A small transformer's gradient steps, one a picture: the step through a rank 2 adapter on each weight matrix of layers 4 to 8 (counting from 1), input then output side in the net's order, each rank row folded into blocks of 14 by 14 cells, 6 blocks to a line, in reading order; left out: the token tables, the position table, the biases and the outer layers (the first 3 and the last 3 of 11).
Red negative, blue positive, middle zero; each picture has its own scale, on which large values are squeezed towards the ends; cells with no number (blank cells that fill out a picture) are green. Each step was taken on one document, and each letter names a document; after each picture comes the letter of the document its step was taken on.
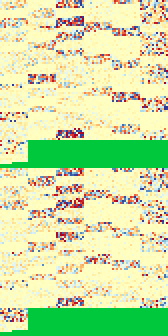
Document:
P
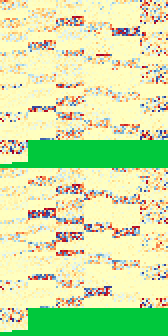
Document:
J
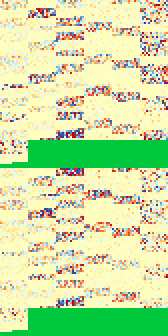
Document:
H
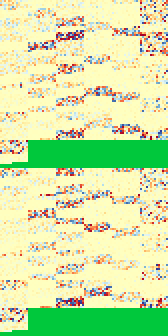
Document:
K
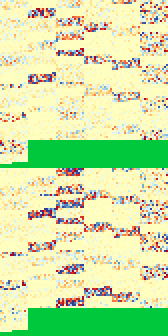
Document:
H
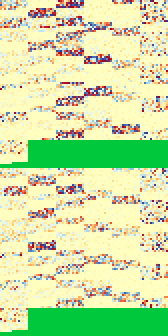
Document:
K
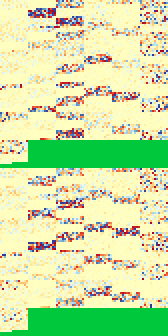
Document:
K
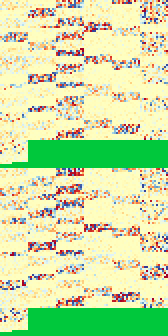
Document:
H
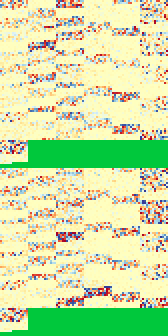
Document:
J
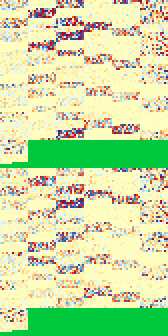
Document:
P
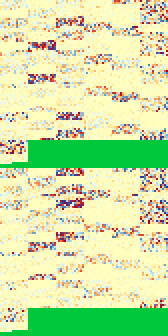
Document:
P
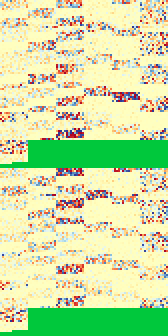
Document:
P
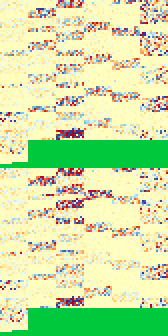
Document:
J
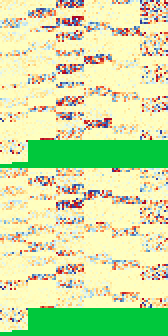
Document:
J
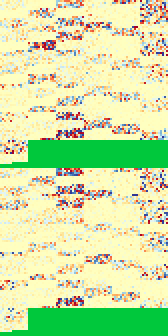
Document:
P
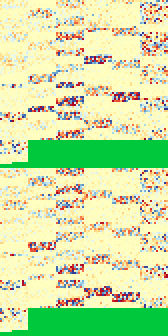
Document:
H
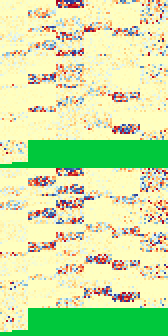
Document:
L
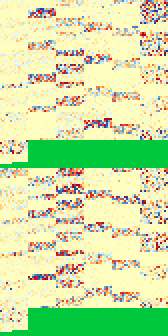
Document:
J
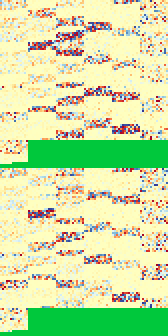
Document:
K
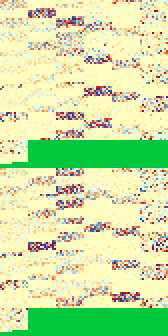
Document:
K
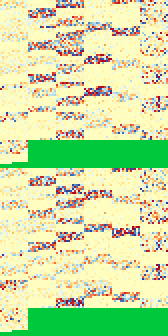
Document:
K
